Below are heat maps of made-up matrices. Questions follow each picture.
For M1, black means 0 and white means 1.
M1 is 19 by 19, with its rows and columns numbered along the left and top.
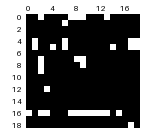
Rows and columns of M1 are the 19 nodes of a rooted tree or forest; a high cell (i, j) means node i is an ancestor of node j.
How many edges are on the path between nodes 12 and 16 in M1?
1
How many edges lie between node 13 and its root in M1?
2
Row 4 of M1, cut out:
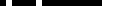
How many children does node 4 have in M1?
2
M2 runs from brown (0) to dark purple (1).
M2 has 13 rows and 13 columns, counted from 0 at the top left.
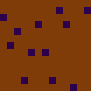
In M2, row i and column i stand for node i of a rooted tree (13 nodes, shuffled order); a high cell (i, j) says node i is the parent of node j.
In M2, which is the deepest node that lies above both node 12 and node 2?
7
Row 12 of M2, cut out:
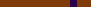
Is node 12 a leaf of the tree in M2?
no
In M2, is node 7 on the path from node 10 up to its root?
yes
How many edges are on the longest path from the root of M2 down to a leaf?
5
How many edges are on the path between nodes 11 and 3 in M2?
1
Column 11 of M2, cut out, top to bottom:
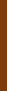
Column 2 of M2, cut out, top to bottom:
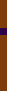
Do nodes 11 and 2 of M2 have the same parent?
no
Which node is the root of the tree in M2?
11
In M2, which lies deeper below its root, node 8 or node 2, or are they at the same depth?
node 8
